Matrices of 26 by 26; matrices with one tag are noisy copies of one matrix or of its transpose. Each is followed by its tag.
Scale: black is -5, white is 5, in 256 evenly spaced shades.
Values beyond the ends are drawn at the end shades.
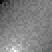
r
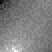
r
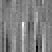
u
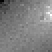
r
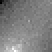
r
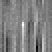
u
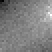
r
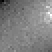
r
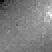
r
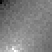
r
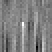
u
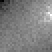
r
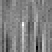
u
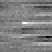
u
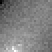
r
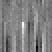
u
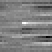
u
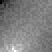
r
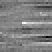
u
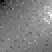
r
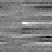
u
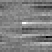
u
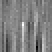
u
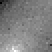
r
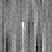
u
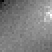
r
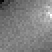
r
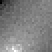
r
